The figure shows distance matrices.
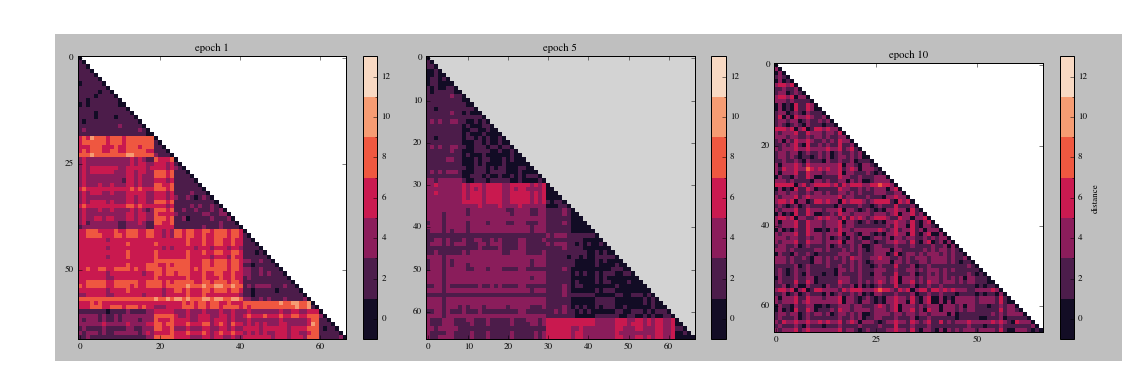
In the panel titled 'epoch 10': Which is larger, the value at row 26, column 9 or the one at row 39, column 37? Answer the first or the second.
the first
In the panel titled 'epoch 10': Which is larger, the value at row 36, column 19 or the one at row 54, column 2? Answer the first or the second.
the first
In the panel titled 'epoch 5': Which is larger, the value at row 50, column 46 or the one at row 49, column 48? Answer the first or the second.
the first
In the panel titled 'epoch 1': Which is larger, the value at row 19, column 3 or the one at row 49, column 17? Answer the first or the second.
the first
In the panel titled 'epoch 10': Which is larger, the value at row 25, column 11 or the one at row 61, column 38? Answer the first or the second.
the second
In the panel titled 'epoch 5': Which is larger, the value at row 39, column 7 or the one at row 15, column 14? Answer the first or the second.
the first
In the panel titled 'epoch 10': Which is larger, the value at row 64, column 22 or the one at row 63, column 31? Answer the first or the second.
the first
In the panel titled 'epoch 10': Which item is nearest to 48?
9
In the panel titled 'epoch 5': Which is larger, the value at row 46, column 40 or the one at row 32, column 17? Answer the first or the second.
the second
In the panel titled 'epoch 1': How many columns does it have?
67
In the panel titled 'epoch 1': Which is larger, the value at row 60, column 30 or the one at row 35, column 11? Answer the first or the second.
the second
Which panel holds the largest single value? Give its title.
epoch 1
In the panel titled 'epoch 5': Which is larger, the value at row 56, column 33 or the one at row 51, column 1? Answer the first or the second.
the second
